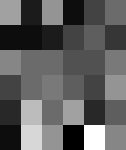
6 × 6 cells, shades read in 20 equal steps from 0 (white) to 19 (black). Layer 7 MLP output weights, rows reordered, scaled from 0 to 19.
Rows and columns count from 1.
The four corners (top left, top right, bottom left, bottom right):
7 11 18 9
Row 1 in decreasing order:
18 17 14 11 8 7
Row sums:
75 94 67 69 67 57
